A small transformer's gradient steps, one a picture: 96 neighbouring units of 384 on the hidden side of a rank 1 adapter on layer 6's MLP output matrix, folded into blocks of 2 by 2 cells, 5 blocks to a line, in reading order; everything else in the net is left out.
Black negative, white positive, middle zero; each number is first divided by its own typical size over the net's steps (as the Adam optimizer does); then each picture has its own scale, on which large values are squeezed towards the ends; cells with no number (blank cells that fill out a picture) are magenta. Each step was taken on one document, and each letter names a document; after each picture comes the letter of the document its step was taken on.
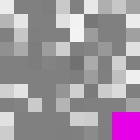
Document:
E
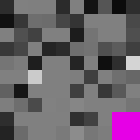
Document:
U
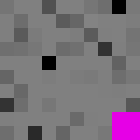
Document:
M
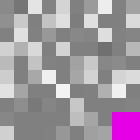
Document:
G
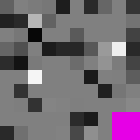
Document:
U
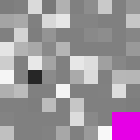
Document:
G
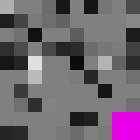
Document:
U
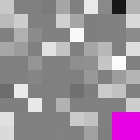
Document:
E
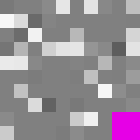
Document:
U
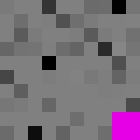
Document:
M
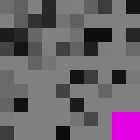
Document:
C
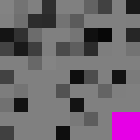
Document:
C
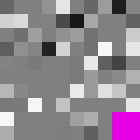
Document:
E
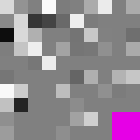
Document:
C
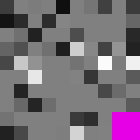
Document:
U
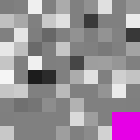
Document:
G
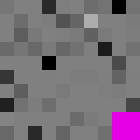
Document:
M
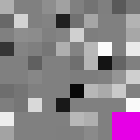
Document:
E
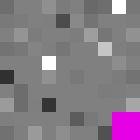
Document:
M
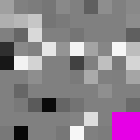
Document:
U
